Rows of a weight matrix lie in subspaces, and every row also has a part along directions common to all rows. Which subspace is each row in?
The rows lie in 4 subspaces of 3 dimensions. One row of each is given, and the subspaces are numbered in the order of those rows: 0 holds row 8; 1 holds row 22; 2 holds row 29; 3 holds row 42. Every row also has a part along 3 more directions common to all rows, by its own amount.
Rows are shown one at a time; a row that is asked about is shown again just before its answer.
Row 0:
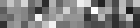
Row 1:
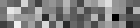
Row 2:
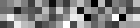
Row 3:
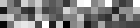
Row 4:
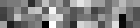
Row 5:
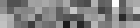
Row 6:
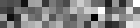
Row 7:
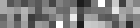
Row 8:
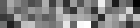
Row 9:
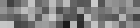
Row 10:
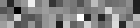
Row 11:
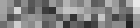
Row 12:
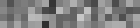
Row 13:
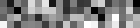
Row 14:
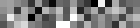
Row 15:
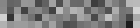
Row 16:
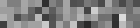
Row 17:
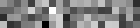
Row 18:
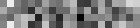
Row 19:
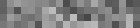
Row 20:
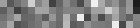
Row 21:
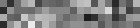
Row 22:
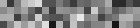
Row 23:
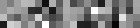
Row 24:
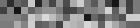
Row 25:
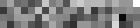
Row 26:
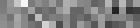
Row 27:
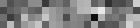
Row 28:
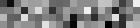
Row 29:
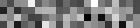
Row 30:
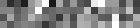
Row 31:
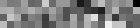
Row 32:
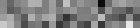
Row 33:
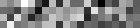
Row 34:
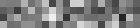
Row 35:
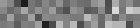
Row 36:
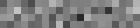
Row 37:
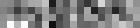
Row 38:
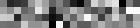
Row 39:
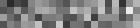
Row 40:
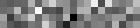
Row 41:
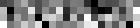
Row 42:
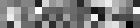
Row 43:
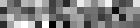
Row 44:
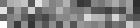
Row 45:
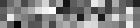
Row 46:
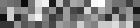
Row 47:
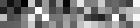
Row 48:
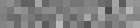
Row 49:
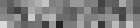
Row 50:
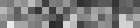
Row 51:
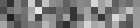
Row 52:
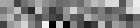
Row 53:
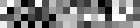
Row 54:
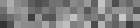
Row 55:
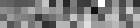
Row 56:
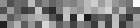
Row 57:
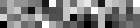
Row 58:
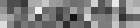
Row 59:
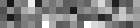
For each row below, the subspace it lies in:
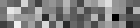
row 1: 3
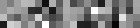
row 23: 1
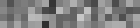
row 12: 2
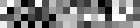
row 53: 3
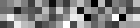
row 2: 0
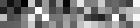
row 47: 3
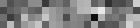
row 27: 3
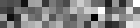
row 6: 3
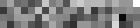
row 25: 1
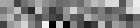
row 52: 1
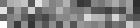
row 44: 3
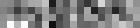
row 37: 1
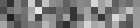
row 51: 0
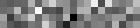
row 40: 0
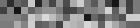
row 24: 3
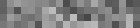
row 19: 2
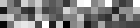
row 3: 1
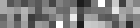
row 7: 0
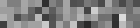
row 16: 1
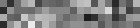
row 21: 3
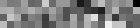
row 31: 3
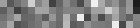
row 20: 2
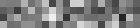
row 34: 1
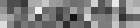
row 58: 0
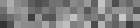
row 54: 0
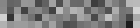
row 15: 2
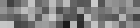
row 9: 0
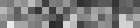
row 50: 1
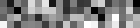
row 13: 2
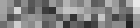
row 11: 2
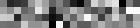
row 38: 1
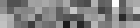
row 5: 0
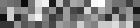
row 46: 2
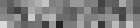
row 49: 0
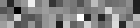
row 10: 2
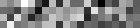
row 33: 2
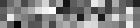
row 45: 2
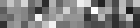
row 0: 1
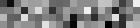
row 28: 3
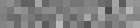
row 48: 3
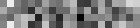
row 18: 1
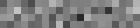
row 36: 2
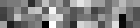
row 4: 1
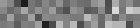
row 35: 3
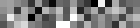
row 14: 0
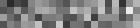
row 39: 3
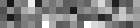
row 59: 0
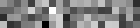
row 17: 1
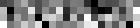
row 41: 2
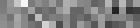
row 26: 3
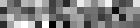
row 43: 1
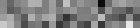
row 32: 0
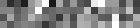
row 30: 2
